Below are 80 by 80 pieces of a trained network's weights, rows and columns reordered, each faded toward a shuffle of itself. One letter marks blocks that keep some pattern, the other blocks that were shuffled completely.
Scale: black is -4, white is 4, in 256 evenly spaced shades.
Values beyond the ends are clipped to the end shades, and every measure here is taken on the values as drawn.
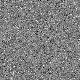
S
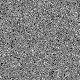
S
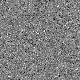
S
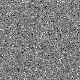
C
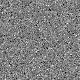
S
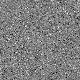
S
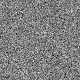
S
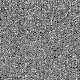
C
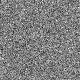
S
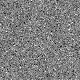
S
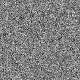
C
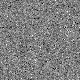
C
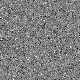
C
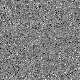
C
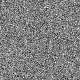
S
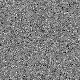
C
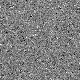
S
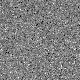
S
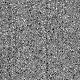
C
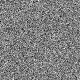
S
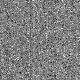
C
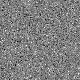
S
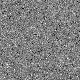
S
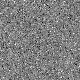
S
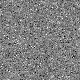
S
